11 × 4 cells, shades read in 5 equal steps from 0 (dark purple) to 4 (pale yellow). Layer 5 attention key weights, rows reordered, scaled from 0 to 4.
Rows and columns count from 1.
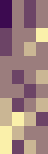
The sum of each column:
22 22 22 25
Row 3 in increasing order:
1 2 2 4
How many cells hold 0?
2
